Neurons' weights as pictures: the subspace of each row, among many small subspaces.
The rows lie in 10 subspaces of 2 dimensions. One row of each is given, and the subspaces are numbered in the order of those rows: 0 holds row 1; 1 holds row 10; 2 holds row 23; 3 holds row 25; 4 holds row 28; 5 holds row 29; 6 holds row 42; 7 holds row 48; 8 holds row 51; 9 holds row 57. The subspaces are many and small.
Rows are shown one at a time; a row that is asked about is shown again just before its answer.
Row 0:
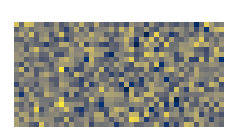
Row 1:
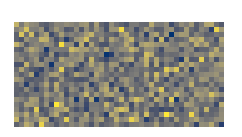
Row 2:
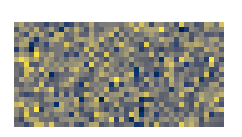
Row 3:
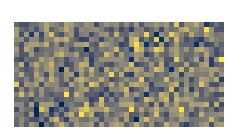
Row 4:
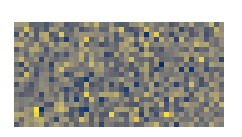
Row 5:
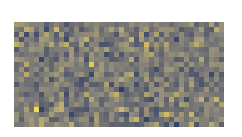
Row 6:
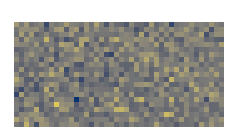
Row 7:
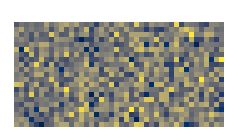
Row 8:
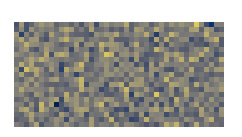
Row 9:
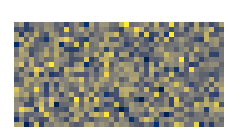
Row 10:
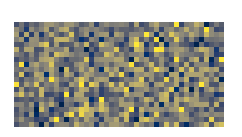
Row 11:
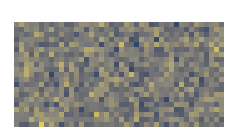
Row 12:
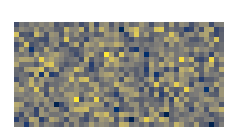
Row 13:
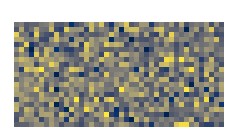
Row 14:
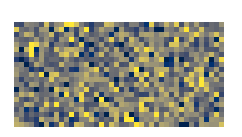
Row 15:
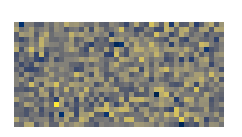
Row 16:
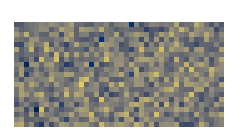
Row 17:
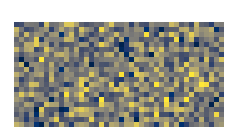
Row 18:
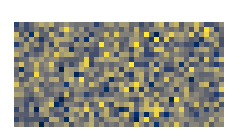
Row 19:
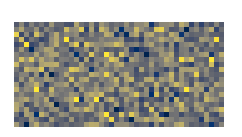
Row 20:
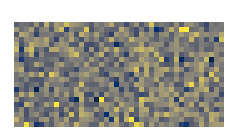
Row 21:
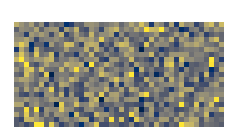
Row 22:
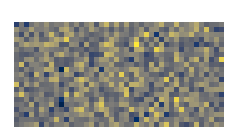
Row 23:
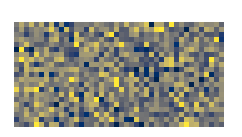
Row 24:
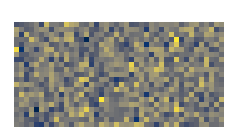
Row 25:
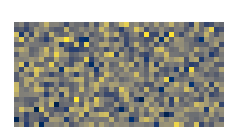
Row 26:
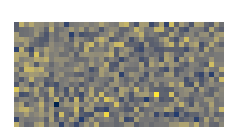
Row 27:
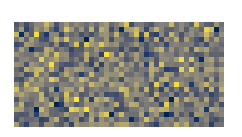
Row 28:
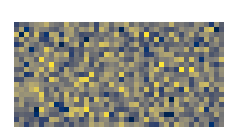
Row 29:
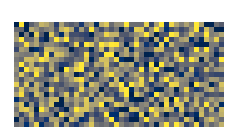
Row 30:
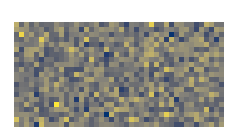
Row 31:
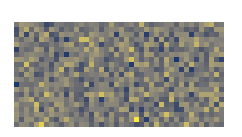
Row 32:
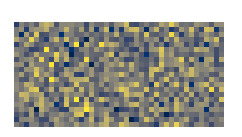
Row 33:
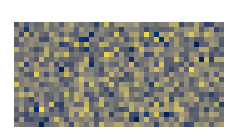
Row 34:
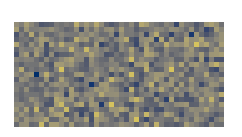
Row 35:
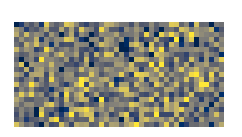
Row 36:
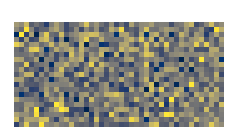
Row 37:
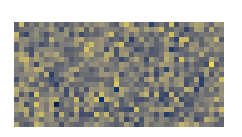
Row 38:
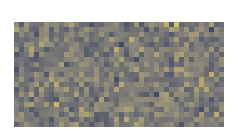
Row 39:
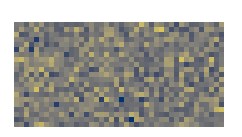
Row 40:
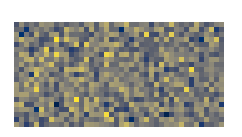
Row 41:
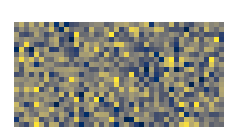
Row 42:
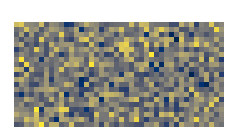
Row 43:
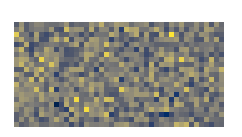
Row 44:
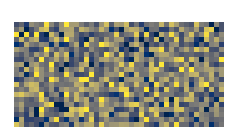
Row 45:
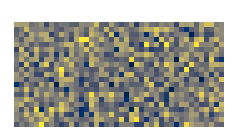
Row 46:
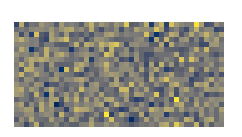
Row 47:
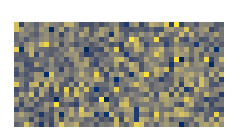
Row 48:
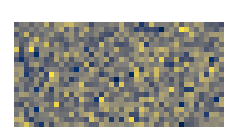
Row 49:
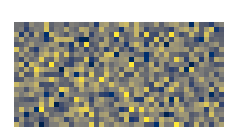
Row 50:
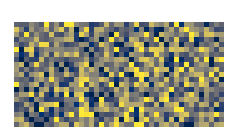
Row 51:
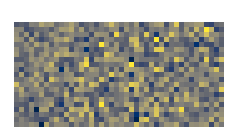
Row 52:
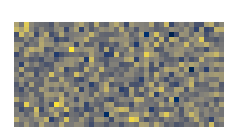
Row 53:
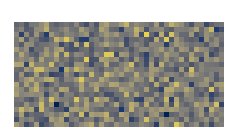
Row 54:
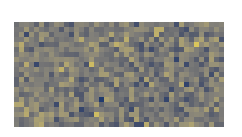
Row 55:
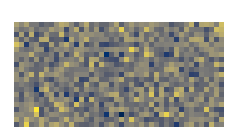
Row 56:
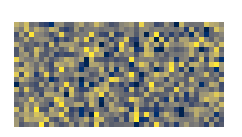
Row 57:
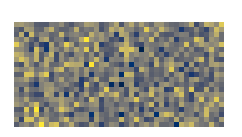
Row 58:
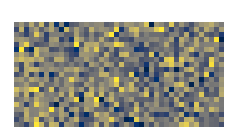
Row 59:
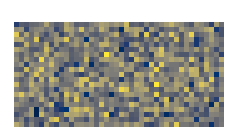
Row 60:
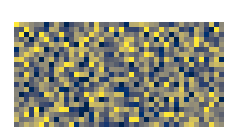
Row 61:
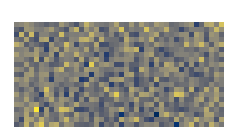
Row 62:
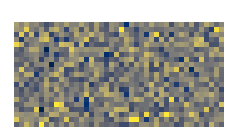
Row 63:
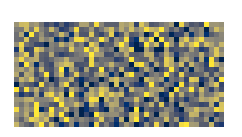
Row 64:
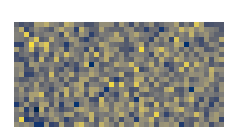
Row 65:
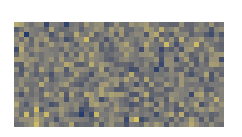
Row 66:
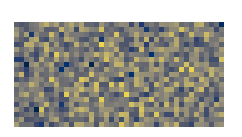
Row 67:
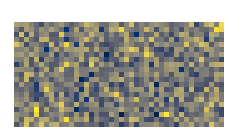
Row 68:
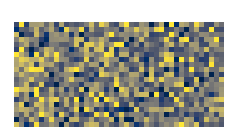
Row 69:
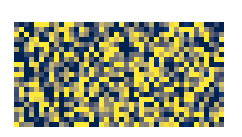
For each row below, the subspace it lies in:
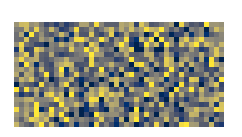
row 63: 1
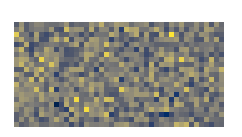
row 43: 6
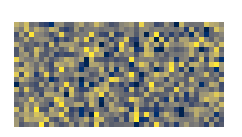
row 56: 8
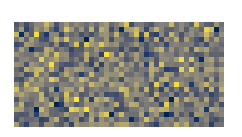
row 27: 4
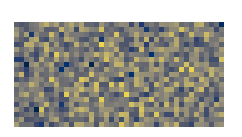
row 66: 7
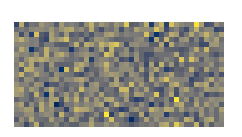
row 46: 5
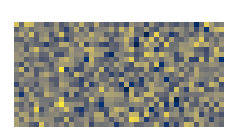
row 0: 5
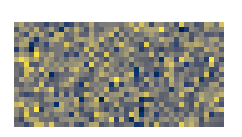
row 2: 7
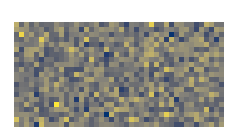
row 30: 1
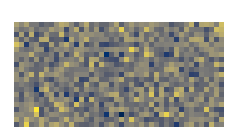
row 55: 9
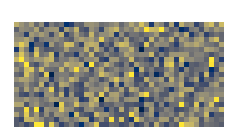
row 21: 7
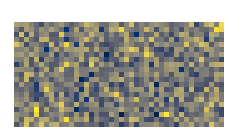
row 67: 9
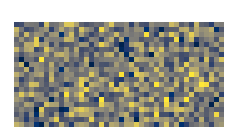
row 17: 6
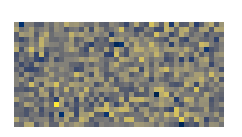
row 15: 5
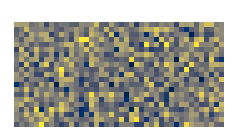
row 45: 3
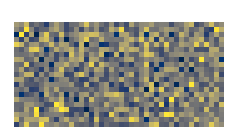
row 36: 4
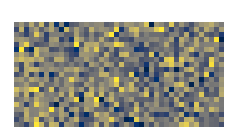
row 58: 2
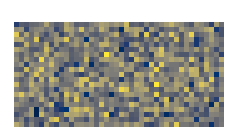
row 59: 6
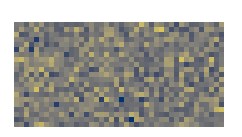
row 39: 7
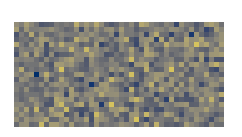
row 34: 8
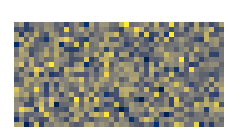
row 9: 3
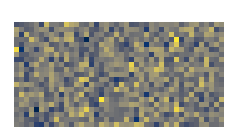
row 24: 2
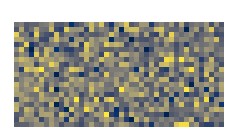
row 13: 6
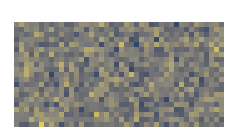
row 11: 8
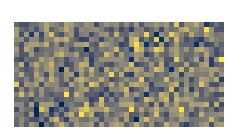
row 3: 1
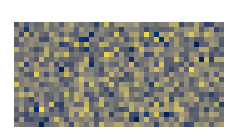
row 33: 0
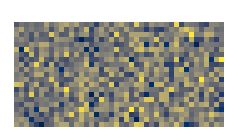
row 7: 3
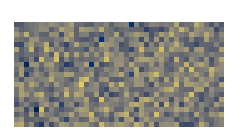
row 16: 7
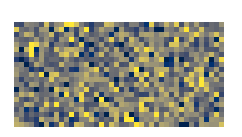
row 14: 6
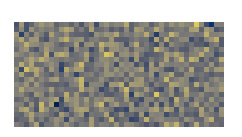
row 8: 5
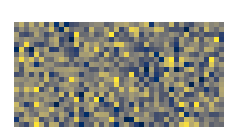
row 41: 2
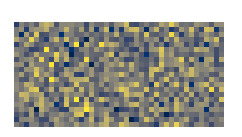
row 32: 2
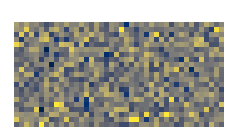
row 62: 0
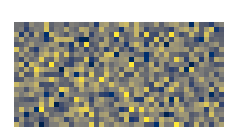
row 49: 3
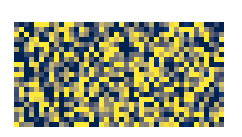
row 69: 9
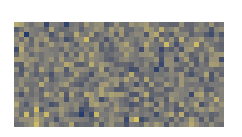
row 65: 2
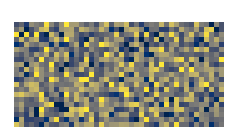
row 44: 4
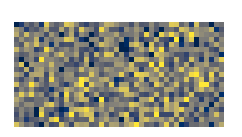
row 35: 6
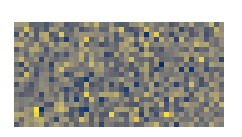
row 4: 4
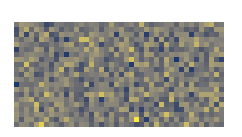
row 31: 0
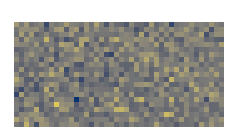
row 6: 3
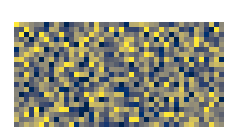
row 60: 2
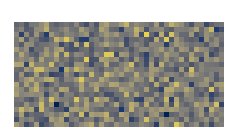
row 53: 3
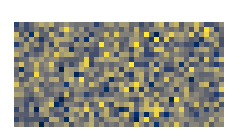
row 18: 8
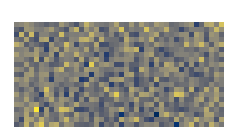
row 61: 9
